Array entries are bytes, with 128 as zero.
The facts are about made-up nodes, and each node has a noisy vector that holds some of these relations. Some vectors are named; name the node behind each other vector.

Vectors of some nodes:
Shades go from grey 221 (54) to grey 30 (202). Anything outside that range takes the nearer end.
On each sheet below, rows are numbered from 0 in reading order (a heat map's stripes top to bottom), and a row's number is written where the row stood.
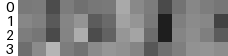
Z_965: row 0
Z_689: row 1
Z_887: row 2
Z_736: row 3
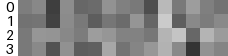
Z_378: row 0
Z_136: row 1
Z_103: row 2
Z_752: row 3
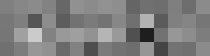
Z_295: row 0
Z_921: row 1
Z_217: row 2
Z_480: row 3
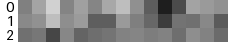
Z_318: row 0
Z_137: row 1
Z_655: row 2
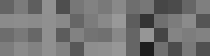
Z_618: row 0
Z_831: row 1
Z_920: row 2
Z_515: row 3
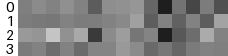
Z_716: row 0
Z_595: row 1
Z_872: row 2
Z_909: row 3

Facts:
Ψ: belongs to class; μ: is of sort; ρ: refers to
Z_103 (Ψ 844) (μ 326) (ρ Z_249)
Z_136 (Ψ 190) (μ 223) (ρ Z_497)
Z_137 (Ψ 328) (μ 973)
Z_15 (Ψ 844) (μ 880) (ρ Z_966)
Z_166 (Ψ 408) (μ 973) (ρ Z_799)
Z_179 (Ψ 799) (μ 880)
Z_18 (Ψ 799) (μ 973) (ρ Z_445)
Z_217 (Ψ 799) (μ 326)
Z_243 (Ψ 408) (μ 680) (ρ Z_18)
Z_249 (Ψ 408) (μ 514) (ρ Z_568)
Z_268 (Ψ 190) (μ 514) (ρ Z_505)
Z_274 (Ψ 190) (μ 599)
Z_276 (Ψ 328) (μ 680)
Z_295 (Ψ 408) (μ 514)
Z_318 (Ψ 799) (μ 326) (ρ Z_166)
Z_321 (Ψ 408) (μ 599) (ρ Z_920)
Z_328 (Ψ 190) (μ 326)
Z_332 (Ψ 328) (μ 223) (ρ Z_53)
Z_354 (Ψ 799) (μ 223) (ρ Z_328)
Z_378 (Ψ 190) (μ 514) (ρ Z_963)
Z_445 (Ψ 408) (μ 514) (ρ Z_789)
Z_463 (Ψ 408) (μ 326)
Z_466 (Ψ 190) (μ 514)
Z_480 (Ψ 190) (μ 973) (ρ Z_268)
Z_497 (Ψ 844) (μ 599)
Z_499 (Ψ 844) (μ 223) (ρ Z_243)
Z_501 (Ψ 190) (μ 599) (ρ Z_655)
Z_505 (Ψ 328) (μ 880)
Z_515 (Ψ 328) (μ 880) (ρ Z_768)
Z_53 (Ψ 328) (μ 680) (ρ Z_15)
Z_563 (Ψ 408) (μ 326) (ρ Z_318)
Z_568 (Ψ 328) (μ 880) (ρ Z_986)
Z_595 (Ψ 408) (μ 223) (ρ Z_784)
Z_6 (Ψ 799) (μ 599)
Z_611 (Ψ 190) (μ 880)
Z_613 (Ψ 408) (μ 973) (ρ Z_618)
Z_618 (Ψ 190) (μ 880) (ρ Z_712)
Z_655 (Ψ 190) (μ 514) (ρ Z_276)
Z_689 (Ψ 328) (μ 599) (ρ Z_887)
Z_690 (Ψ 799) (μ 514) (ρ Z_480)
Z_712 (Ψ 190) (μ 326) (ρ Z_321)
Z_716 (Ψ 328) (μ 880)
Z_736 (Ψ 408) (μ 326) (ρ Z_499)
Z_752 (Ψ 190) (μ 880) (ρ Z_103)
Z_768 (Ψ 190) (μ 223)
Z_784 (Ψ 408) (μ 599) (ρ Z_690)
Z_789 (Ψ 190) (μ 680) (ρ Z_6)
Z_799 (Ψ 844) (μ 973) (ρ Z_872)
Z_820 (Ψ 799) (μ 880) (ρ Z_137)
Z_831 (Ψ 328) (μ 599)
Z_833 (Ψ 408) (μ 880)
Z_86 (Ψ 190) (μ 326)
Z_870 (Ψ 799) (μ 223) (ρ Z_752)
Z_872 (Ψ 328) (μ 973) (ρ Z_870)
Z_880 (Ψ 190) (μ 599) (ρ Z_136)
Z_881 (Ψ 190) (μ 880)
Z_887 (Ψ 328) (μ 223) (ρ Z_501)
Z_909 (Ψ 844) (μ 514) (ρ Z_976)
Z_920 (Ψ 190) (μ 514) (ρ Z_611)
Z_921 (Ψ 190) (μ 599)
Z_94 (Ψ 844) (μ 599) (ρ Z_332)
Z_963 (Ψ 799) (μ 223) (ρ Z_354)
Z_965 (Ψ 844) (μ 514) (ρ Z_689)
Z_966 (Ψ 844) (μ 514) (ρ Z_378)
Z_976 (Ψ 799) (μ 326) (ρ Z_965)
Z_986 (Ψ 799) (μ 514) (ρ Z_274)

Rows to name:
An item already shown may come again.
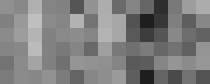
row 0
Z_799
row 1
Z_690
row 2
Z_6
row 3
Z_613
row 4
Z_463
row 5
Z_505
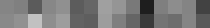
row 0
Z_689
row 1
Z_137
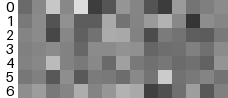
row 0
Z_276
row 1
Z_752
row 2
Z_15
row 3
Z_295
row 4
Z_613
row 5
Z_274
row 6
Z_963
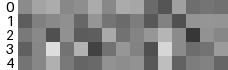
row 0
Z_986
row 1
Z_712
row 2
Z_752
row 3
Z_243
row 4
Z_445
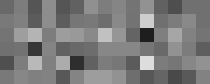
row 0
Z_881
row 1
Z_274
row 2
Z_976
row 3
Z_501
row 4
Z_789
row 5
Z_833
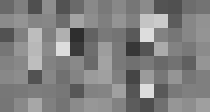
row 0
Z_611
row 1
Z_249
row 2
Z_789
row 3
Z_53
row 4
Z_613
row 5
Z_966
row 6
Z_499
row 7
Z_563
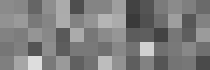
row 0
Z_332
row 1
Z_963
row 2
Z_321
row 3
Z_274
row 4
Z_18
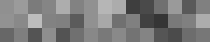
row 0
Z_963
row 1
Z_166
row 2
Z_611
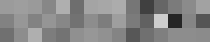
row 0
Z_870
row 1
Z_568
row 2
Z_736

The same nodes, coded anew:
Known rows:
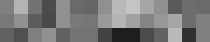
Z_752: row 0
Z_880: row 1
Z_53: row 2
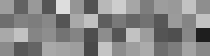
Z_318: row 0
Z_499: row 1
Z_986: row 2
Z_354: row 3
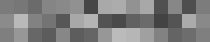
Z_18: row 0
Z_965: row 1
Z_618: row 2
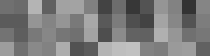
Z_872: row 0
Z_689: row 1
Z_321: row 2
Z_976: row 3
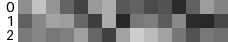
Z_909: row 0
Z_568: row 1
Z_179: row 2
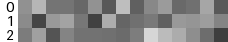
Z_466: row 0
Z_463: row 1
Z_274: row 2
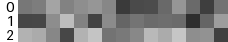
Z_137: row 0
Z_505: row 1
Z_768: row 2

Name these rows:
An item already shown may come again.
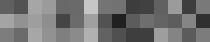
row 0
Z_332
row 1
Z_249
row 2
Z_887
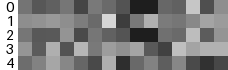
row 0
Z_243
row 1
Z_103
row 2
Z_243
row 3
Z_563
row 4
Z_568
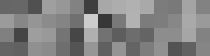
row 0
Z_6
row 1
Z_103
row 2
Z_463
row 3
Z_833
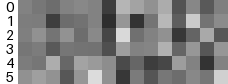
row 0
Z_18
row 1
Z_789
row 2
Z_690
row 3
Z_480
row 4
Z_872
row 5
Z_799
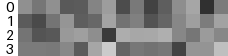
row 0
Z_613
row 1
Z_784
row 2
Z_6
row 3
Z_499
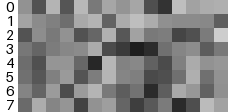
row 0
Z_563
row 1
Z_870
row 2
Z_15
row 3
Z_276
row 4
Z_736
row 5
Z_595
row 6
Z_166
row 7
Z_966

